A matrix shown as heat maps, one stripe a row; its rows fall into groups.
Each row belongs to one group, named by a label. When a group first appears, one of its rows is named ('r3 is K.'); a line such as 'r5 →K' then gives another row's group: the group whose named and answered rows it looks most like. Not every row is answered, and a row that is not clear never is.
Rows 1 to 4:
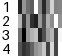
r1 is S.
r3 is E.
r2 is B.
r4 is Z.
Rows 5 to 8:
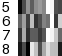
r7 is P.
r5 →P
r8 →P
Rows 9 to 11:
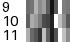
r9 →S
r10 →P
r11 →S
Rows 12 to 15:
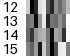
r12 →E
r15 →S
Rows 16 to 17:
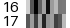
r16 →E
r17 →Z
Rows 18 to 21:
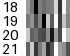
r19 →B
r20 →B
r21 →P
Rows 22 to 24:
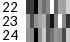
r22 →Z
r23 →S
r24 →E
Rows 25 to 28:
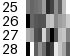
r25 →E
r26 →Z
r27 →S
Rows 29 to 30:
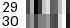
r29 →S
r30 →S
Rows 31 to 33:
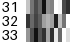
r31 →P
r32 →Z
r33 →B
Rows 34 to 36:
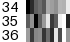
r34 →Z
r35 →S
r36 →B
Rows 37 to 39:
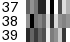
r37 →B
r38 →B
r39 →Z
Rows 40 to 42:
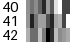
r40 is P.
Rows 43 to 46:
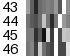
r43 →B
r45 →B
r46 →E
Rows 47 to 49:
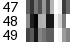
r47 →P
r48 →E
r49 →P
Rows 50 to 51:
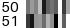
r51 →Z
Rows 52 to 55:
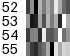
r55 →B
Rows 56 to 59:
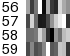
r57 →P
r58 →E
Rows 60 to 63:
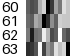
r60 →E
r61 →Z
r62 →S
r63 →P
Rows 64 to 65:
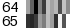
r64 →B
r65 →Z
